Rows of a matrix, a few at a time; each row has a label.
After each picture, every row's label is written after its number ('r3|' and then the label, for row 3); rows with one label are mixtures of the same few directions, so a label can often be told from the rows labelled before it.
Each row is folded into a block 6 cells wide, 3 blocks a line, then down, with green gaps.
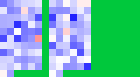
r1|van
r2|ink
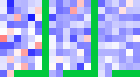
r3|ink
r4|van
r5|van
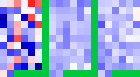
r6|ink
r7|ink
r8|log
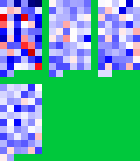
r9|ink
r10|van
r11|van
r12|van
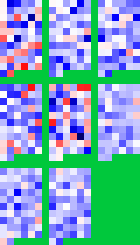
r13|ink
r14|van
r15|ink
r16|van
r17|ink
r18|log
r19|van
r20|ink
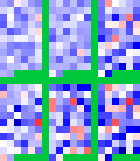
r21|log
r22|ink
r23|ink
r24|van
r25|ink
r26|ink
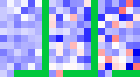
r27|van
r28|log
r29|van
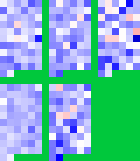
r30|van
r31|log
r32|van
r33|log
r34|log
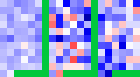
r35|log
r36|log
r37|log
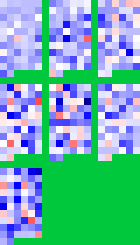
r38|van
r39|van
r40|ink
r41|log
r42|log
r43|log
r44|ink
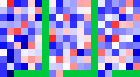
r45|log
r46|ink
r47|van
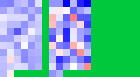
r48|log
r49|ink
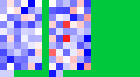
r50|van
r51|van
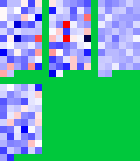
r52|van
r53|van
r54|van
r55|log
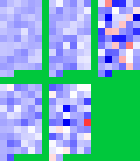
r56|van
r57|log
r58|log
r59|log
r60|van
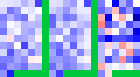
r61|log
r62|log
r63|log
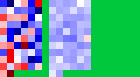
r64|log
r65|van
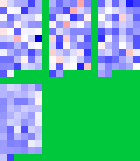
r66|van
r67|van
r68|ink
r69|log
